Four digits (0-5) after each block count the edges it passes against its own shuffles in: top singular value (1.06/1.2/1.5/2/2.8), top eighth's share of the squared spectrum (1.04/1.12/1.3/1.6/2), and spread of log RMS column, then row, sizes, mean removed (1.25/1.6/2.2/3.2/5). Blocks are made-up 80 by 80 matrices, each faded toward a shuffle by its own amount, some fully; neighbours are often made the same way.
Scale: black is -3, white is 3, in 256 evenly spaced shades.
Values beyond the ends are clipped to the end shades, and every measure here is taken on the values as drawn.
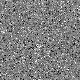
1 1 1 0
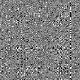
4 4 3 2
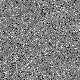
0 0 0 0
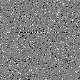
3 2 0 0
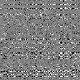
4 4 2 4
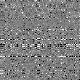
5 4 2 3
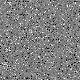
2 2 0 1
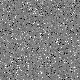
0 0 0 0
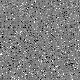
3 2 0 1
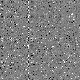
4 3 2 1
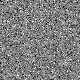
1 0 0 0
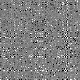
4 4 2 3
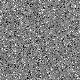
0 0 1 0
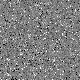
0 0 0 0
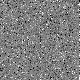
1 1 1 0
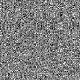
4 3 2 1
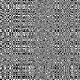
5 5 4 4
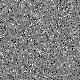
1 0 0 0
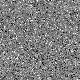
2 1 0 0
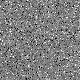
0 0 0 0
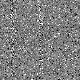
2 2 2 0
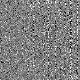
3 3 3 0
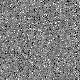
1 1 1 0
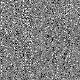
2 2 3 0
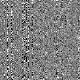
3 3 4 0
